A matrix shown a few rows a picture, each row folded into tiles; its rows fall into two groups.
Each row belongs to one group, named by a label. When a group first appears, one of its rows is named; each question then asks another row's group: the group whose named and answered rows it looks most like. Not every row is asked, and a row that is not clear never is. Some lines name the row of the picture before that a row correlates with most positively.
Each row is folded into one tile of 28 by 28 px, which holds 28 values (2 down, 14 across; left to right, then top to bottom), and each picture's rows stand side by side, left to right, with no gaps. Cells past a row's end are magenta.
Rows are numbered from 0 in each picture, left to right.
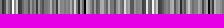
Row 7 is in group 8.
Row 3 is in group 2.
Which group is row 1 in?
2
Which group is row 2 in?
2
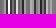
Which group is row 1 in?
8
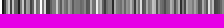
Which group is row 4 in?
2
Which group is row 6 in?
8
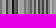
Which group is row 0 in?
8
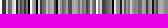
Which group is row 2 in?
2
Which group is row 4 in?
2
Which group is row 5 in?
8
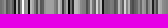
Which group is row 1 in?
2
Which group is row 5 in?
8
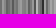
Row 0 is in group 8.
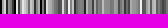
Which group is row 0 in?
2
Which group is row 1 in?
8
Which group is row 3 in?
2
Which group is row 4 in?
8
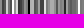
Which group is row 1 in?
2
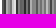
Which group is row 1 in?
2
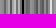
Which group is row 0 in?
2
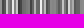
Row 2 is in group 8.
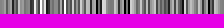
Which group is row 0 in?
8
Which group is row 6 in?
2
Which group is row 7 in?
8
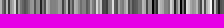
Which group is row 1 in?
8
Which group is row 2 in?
8
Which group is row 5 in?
8
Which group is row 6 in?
8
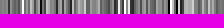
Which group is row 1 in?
8
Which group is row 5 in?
2
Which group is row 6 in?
2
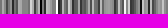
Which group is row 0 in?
8
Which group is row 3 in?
2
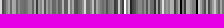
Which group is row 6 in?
8
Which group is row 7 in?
2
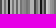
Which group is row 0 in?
2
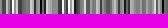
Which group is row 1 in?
8
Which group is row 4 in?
8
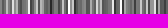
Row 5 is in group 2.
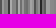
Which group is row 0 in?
2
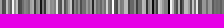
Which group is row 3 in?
2
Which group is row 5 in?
8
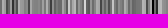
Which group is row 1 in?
2
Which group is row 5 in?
8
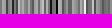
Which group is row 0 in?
8
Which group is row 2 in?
2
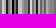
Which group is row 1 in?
2
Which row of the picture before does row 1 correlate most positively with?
2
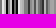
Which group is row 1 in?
2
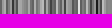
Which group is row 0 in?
8
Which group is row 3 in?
8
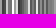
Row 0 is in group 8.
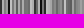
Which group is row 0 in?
2
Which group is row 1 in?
8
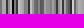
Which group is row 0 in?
8
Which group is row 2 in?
2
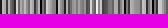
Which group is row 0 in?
2
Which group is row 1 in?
8
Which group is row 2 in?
2
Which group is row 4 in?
8
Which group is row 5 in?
8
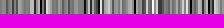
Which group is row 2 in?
8
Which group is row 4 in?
2
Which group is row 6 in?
2
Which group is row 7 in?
8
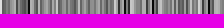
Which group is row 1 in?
2
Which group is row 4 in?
8
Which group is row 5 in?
8
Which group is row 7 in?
8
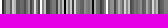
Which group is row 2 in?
2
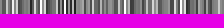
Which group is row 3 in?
2
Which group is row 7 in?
2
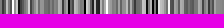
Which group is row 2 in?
8
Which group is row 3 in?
2
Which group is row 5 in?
8
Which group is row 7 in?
8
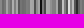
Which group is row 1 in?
8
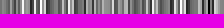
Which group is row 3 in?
2
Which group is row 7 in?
8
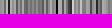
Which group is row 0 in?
2
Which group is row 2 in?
2
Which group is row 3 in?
8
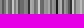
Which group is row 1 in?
2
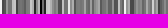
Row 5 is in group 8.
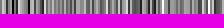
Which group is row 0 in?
8
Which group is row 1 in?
2
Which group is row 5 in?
2
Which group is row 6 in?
2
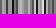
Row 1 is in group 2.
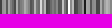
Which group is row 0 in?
2
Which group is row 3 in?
2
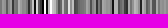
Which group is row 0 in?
8
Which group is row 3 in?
8
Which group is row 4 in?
2
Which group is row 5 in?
2
